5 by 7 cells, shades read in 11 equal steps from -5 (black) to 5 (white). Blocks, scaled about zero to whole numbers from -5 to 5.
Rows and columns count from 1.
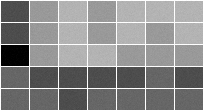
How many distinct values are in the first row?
3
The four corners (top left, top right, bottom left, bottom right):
-2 2 -1 -1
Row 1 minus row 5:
-1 2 4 2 3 3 3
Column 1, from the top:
-2 -2 -5 -1 -1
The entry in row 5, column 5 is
-1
